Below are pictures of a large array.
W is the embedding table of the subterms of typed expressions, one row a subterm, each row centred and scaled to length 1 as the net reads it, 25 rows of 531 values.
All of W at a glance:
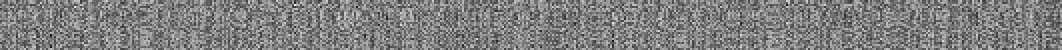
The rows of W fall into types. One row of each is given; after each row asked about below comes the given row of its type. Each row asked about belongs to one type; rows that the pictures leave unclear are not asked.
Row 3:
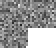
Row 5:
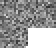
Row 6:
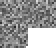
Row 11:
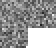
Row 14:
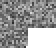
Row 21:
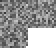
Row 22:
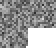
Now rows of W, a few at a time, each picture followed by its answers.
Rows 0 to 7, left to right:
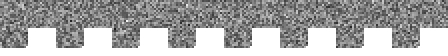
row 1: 21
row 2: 14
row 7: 5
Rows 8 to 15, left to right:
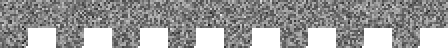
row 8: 21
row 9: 22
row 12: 6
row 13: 21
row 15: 22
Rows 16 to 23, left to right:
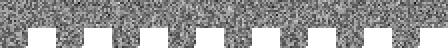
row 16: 21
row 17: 5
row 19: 11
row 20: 22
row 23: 3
